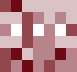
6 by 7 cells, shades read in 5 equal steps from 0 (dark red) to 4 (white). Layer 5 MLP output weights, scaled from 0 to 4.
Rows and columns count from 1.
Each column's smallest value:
1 0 0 2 1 0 1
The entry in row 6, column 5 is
1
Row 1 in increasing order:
0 1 3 3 3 3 3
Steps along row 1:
down up same same same same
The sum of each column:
11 12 9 15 13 14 14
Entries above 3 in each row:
0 0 3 0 0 0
